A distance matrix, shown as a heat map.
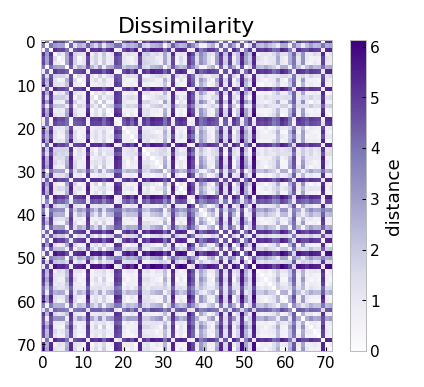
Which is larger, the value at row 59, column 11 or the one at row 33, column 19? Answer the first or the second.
the first
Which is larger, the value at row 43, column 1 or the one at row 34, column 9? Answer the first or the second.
the second
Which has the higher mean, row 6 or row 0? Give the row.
0
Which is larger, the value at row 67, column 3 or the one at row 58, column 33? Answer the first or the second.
the second
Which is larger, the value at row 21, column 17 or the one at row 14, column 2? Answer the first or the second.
the second
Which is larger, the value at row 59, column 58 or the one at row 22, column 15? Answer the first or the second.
the first
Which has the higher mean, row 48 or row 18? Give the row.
18
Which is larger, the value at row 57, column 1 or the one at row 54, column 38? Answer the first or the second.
the first
